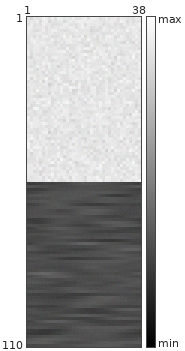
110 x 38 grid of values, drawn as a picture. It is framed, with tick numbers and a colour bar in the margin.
It is made of 2 by 1 panels. Panel 1,1: very high, fine-grained, faint in contrast. Panel 2,1: low, streaked across, faint in contrast.
